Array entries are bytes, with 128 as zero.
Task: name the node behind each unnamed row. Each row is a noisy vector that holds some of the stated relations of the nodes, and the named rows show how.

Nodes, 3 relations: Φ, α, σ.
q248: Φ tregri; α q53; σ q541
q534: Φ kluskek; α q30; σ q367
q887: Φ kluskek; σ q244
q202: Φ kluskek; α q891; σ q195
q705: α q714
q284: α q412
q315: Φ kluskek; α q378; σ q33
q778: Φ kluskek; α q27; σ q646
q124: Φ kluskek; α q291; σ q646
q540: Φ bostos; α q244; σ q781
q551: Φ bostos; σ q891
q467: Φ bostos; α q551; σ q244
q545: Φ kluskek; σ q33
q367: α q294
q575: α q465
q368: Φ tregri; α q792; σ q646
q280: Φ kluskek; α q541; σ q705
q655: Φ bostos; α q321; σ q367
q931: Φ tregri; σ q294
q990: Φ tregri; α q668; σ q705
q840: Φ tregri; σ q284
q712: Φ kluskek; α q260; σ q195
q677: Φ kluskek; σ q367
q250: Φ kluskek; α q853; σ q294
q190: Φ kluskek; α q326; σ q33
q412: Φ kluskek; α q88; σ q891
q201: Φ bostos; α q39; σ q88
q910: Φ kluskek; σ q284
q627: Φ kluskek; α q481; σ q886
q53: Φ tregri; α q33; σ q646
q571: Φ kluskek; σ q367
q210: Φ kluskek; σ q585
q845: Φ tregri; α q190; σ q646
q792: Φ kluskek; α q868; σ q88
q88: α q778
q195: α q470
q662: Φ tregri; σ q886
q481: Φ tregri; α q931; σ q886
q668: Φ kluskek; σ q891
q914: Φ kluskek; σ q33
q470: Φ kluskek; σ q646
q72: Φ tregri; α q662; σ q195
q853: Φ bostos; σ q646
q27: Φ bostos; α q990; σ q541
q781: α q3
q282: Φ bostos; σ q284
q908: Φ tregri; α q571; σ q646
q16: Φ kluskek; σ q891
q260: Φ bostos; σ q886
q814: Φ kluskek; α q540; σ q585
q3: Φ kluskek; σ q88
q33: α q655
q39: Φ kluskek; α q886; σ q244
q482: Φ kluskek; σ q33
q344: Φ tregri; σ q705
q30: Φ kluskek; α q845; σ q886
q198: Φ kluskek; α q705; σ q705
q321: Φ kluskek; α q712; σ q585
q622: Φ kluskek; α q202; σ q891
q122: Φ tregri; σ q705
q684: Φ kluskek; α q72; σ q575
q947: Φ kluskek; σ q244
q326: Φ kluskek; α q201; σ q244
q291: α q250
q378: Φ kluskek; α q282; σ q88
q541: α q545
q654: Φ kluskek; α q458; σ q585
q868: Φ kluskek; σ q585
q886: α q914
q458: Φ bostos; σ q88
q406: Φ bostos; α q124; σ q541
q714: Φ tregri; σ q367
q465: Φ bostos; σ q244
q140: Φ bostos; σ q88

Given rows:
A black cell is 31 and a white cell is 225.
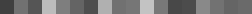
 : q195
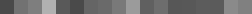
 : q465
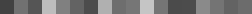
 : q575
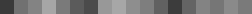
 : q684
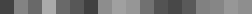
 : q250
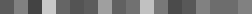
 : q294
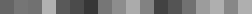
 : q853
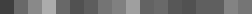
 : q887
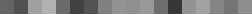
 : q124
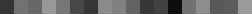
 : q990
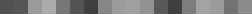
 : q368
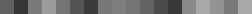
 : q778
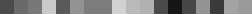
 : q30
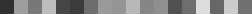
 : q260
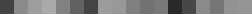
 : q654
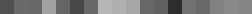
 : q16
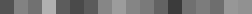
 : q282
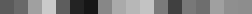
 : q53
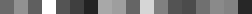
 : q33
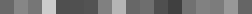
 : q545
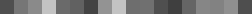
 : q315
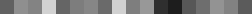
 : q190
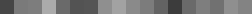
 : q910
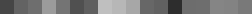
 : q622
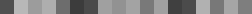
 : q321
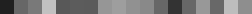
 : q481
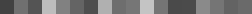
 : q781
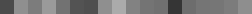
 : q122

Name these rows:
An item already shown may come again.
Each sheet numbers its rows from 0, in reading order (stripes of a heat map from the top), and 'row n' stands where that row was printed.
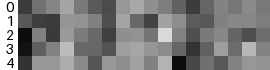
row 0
q684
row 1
q284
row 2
q367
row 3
q627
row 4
q201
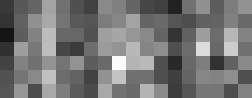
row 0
q27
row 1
q467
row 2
q627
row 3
q260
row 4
q534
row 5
q315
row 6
q705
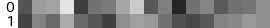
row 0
q914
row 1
q250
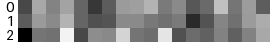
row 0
q712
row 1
q868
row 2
q886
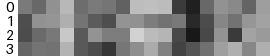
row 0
q845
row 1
q210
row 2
q30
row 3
q853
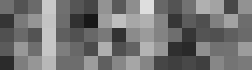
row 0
q646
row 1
q248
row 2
q244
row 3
q585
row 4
q326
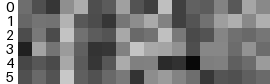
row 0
q88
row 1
q853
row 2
q541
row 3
q655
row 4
q668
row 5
q244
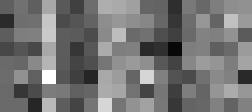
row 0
q551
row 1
q662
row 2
q482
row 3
q668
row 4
q470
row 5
q33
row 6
q412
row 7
q891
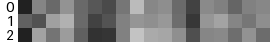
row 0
q677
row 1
q124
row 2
q655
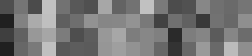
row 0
q291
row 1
q39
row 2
q406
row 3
q481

